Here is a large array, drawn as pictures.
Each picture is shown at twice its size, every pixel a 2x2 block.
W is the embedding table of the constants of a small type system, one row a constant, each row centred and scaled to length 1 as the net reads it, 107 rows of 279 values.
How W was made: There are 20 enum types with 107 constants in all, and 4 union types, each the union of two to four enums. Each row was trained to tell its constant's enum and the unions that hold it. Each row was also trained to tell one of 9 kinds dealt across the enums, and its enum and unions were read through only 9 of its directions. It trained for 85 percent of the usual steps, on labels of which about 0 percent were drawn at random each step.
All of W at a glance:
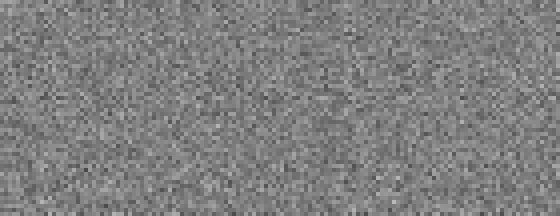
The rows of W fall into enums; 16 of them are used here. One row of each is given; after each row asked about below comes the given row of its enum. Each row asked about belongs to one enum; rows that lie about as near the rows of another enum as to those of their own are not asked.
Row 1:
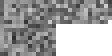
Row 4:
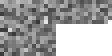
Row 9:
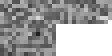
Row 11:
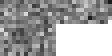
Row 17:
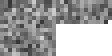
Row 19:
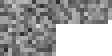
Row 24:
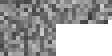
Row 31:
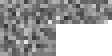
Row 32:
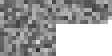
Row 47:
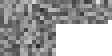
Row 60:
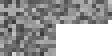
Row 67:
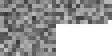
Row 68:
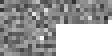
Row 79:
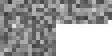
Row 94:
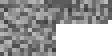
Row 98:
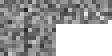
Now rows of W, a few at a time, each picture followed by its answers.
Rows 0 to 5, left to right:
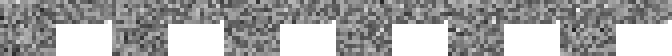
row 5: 32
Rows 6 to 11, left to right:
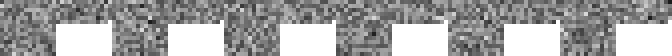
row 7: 1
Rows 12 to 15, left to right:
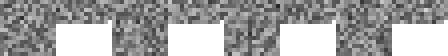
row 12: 67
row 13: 79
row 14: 98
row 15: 32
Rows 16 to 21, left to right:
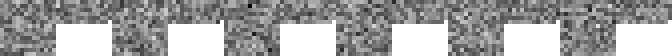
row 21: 94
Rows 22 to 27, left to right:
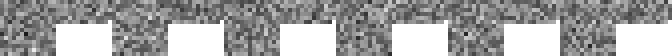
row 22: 32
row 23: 94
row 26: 32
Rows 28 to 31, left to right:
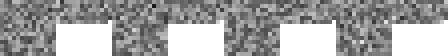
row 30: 47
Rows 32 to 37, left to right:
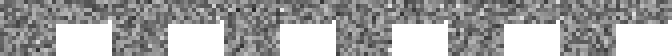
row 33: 67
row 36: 47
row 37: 11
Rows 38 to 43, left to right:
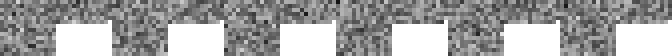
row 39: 98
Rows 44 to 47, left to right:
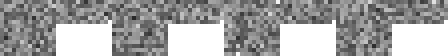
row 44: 79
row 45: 9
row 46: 60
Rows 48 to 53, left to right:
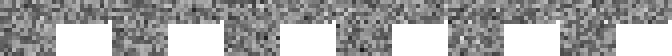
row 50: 24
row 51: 60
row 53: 47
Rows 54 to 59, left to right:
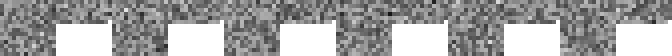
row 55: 98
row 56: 94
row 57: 94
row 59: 98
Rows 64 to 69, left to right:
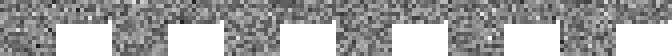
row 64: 68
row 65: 67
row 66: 94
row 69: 24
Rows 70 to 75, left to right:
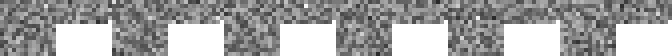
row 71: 1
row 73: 79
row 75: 1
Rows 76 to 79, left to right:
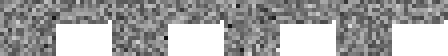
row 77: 24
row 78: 47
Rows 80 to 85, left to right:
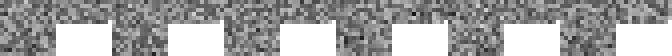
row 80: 60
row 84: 11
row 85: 60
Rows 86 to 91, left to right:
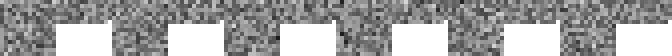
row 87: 67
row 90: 24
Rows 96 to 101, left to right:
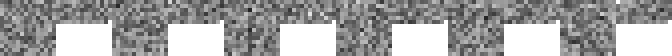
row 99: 47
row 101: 17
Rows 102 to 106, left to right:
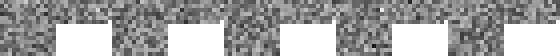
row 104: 32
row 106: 1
